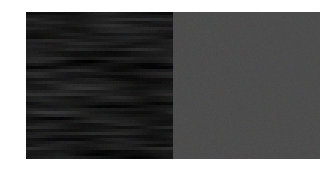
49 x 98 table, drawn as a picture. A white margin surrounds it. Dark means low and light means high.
It is made of 1 by 2 panels. Panel 1,1: very low, streaked across, faint in contrast. Panel 1,2: low, flat.
